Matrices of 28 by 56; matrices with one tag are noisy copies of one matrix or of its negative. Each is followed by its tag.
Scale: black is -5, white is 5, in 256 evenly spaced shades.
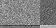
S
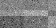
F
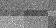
F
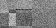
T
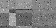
T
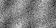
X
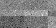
F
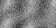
X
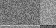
S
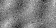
X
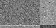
S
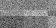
F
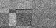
T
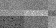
F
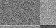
S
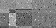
T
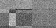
T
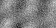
X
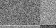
S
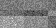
F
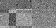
T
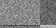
S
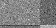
S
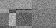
T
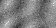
X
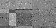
T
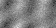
X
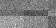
F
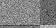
S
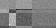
T
